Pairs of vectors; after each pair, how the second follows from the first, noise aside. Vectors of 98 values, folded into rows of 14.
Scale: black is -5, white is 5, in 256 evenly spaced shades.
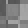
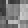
scaled up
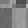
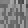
sign-scrambled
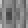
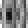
scaled up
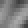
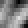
scaled up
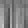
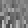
sign-scrambled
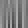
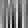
scaled up
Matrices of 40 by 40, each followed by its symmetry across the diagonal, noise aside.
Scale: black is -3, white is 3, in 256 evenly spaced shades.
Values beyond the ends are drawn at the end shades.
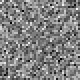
symmetric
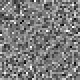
symmetric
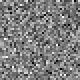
neither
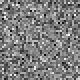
symmetric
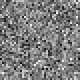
neither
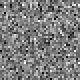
neither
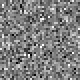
neither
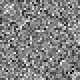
symmetric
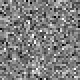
neither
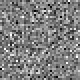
antisymmetric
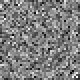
symmetric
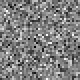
antisymmetric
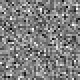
antisymmetric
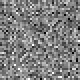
antisymmetric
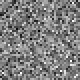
symmetric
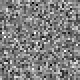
antisymmetric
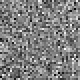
antisymmetric
